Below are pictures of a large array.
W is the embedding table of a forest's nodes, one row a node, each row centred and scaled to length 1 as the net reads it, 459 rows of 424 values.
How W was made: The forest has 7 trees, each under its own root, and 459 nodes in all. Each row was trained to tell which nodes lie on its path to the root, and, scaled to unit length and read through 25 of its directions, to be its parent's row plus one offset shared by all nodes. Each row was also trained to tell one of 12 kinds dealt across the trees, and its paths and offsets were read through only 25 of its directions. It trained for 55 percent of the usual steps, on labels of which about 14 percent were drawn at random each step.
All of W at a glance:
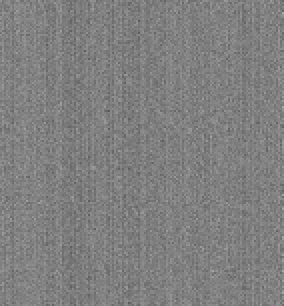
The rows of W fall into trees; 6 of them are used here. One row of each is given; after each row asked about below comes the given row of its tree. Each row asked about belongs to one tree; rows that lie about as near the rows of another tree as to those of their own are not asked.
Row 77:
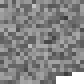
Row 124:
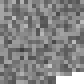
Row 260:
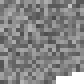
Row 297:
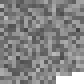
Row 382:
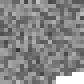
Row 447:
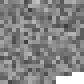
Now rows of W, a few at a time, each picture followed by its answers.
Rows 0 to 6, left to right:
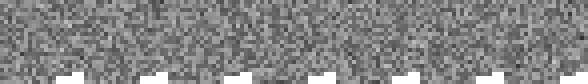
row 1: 124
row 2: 260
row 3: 382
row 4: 382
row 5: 260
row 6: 124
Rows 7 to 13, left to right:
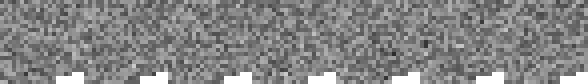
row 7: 382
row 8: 124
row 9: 260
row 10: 124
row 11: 382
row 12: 382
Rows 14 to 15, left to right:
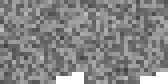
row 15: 382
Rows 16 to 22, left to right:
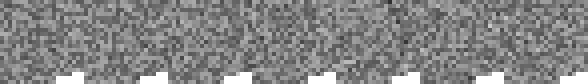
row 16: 260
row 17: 260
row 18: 260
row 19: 260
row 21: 77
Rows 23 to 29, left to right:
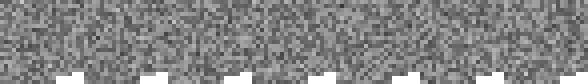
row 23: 382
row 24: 124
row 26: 260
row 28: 124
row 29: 124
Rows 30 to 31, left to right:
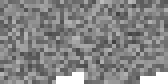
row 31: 260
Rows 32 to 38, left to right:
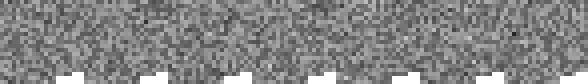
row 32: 382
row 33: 124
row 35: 124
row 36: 77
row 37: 77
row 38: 447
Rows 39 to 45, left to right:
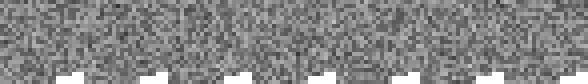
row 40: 382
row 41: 260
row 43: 124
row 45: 260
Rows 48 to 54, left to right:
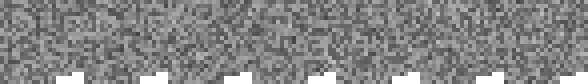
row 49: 260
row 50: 382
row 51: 297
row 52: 447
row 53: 447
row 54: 447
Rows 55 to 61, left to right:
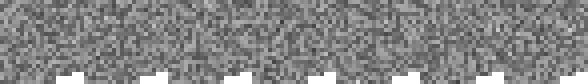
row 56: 260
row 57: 260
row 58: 297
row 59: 260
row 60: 260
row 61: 260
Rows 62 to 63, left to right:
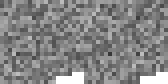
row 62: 260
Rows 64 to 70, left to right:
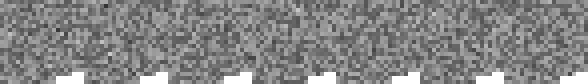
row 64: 260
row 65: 447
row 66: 260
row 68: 260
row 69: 382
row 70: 260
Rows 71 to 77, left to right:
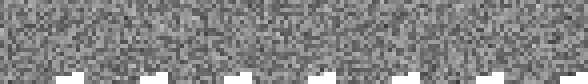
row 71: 447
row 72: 382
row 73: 260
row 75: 297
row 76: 260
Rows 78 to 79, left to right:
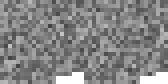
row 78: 382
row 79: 260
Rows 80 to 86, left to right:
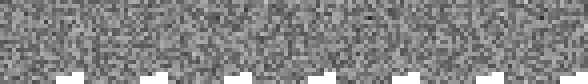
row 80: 382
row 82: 447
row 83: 260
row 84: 260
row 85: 447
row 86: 124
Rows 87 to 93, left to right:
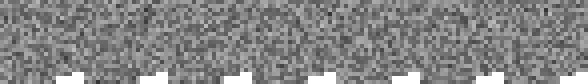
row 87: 447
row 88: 382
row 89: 124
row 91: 447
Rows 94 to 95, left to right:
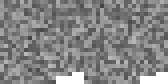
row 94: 124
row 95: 297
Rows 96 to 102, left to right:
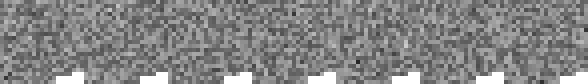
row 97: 447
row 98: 447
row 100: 447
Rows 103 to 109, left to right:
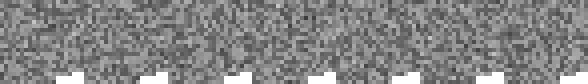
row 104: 260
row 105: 447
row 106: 260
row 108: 382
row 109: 297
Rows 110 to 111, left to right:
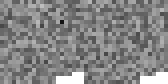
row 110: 447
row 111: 260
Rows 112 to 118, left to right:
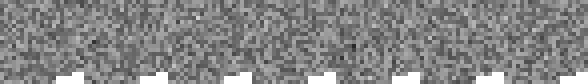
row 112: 260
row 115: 260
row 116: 297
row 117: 260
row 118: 124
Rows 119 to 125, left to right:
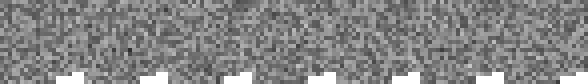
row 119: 260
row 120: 447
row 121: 382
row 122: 382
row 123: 124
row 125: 447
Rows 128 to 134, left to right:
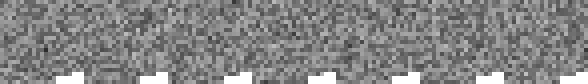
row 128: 382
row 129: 124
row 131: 447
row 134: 124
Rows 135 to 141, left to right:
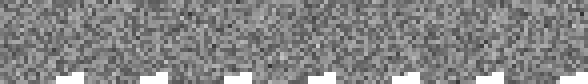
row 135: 382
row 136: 447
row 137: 297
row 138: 382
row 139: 447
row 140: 382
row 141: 77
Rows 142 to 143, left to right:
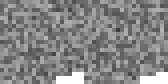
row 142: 260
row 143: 260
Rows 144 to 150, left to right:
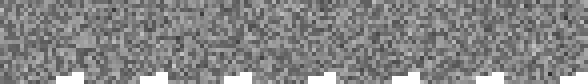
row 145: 447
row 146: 260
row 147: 447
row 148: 382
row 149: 447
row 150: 77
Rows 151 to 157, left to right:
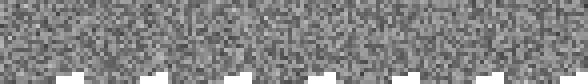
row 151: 124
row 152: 382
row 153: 260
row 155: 124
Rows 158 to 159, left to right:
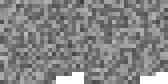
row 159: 77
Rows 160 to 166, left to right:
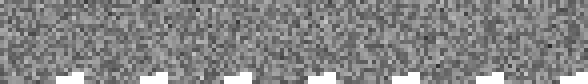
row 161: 382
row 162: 447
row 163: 260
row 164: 124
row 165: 447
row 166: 124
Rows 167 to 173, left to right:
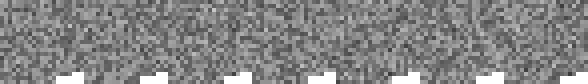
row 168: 124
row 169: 447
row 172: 447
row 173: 382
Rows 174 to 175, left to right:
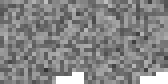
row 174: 260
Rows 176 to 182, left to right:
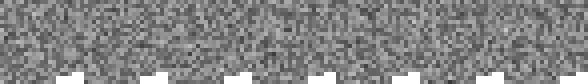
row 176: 447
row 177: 260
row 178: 447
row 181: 382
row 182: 260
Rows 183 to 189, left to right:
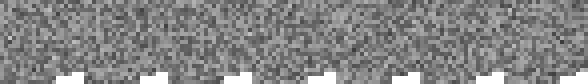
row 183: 382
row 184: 260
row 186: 77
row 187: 382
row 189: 77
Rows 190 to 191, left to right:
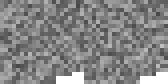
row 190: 382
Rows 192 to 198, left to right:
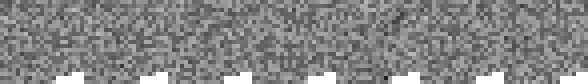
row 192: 260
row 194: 124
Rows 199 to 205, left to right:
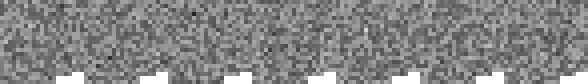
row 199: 260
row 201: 297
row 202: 382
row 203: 447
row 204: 297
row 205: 382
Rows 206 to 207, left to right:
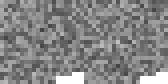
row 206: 124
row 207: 382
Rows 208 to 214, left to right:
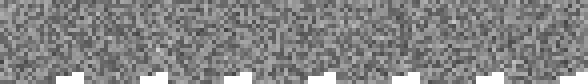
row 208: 382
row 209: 382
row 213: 447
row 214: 382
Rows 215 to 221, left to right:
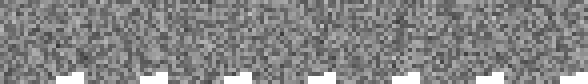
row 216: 447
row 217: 77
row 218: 260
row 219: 382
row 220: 260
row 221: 124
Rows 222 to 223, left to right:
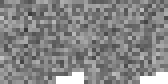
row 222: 260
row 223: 382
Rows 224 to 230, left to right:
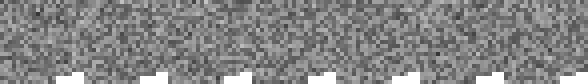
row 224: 382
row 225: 382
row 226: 382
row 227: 382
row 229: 260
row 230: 447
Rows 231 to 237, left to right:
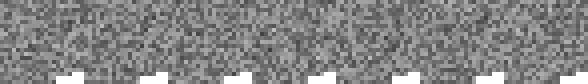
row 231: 447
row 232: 260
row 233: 260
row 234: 382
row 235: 382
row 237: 260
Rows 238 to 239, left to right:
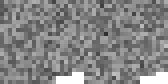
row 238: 260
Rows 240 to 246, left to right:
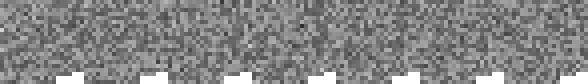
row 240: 447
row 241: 297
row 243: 124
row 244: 124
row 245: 297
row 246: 297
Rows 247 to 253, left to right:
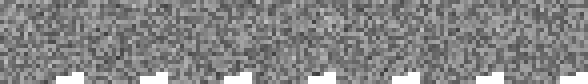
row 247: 260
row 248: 124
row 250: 260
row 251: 260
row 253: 260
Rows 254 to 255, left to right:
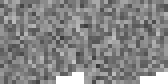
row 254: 260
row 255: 447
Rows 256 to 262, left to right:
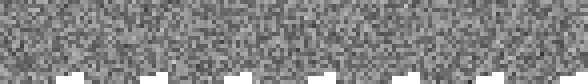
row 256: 382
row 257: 124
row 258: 382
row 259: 447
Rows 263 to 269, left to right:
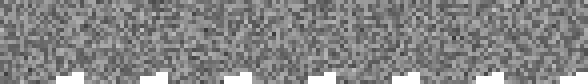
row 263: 260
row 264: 447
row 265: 447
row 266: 124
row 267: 382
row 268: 260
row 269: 297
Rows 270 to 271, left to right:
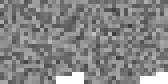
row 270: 447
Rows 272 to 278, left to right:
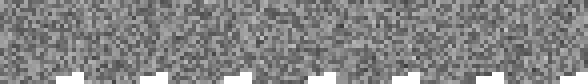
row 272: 297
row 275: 382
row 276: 447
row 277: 77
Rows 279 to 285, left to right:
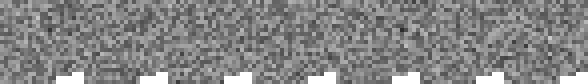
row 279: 124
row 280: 124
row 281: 447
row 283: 447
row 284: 77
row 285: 382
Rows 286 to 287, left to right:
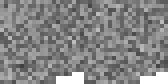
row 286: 382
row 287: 77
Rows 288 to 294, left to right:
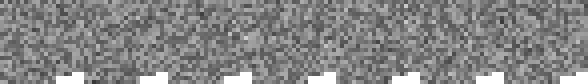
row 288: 382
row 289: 447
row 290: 260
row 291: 447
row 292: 382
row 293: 447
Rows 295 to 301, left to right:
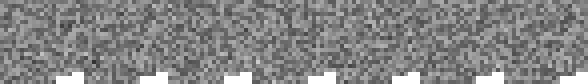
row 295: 447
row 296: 260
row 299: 447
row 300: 124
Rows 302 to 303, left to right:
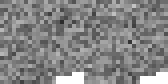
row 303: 77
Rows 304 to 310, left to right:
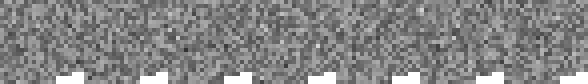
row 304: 447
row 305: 260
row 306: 124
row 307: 77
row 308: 297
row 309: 124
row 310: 297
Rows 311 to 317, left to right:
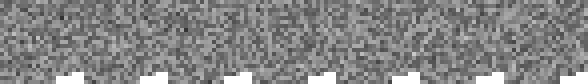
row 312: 77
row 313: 77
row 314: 382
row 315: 447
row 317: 382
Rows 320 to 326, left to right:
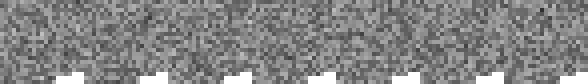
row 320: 260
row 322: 382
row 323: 382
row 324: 124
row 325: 382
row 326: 260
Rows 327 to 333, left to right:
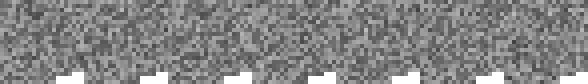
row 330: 382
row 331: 447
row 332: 124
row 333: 260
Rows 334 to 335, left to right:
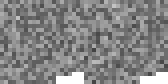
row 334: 382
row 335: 447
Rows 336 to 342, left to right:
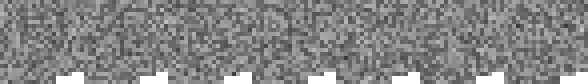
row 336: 382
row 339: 260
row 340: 77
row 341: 77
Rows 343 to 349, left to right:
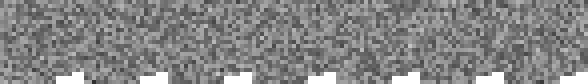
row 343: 124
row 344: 447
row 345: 297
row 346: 382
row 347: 382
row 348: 260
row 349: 260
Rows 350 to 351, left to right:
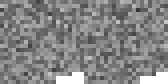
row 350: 297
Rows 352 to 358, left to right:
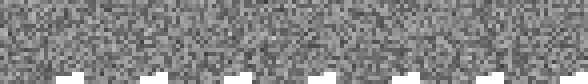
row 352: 447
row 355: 260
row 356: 382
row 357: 260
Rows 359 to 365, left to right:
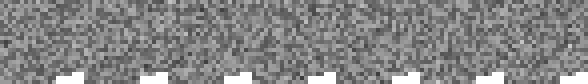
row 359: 382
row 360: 382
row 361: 260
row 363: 297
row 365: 382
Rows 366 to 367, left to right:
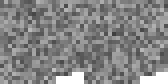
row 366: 260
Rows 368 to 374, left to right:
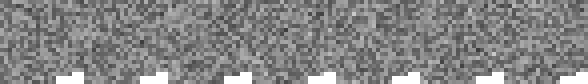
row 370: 382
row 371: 382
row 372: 124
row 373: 382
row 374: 77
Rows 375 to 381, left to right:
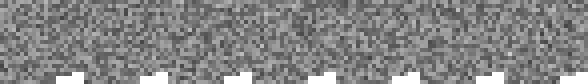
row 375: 77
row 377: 124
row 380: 260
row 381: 382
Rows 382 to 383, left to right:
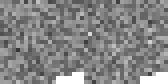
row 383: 77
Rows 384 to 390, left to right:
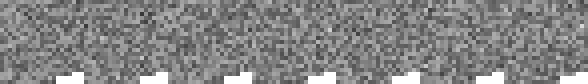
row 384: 447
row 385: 382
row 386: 260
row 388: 382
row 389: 77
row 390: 382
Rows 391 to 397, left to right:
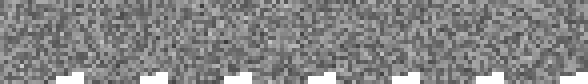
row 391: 260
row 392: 382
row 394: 77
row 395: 382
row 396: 260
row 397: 77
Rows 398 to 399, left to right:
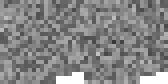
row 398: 382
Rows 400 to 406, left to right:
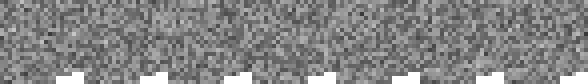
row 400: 77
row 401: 382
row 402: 260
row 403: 382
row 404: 447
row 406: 447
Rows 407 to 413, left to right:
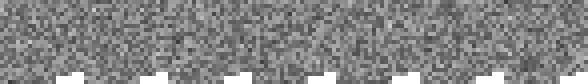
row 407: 447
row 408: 382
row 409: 447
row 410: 260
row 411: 260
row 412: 260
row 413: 382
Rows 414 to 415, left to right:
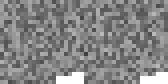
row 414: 382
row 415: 260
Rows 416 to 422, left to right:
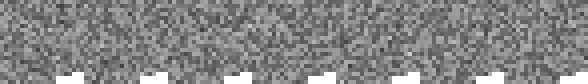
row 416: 382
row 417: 447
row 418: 447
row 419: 260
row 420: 382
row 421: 447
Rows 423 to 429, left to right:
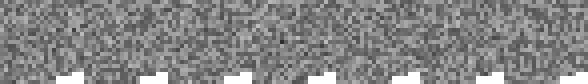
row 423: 260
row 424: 124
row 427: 260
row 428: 124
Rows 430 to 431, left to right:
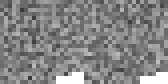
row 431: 382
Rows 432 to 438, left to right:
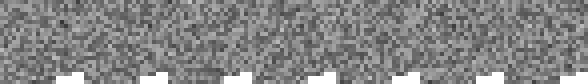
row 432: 382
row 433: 382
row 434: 382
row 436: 260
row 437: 447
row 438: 124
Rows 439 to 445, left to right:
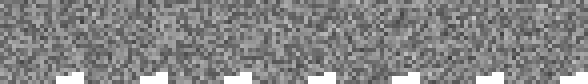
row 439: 447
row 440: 260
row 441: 260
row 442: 447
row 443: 447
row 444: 447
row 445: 447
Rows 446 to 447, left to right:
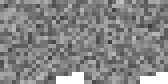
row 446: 260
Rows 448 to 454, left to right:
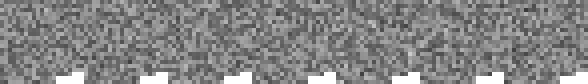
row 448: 260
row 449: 382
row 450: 260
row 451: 297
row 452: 124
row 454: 260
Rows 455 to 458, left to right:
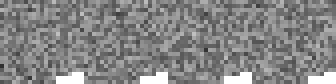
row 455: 77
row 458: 382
